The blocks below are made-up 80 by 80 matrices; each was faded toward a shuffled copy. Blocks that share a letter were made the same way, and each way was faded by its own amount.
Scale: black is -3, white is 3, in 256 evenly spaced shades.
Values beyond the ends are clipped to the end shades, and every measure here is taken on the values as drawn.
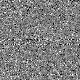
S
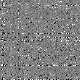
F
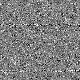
S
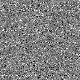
S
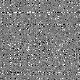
F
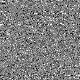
S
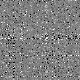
F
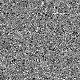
S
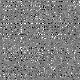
F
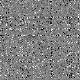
F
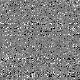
F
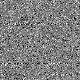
S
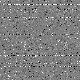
F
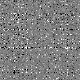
F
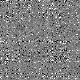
F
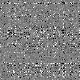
F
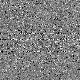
S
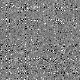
F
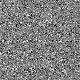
S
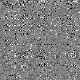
F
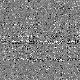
F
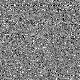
S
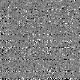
F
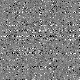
F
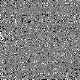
F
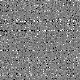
F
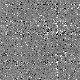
F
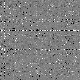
F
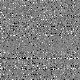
F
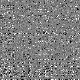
F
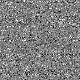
S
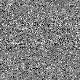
S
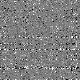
F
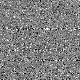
S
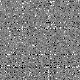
F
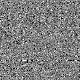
S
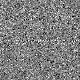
S
